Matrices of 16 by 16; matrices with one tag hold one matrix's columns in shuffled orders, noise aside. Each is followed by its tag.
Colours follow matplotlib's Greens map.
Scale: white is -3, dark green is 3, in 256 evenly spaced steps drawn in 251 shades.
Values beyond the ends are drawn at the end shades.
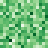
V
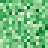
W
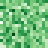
W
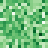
W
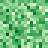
W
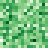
V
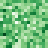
W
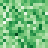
W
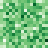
V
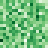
V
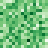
V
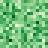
V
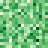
V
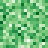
V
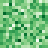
V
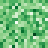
W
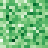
V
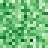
V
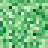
W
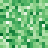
W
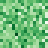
W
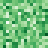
W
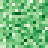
V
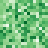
V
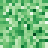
W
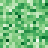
V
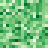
V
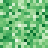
V
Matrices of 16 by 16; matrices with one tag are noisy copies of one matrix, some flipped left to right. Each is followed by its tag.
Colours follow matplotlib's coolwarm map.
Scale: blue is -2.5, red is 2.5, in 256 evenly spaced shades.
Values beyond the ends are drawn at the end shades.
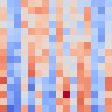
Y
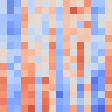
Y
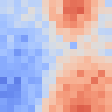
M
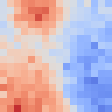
M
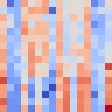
Y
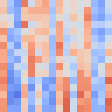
Y
